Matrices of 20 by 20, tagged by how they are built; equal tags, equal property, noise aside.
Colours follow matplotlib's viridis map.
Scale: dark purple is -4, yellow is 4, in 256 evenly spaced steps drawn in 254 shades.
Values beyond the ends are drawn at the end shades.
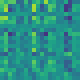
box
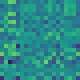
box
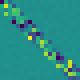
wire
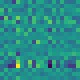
box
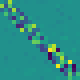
wire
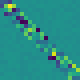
wire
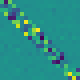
wire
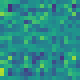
box
